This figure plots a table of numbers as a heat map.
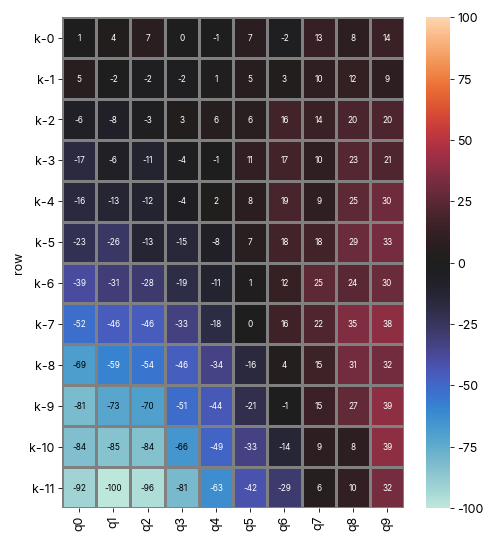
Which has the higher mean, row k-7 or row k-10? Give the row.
k-7
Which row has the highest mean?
k-2
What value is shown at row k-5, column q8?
29
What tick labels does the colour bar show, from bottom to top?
-100, -75, -50, -25, 0, 25, 50, 75, 100
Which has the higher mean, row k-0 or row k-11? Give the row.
k-0
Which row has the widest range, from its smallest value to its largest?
k-11
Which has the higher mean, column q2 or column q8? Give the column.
q8
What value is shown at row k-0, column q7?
13
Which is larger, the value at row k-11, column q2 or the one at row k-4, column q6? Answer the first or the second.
the second
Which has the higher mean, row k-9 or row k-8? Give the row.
k-8
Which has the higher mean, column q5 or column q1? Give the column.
q5
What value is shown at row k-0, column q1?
4
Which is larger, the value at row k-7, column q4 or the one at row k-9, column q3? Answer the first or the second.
the first
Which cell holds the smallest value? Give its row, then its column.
k-11, q1
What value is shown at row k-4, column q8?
25
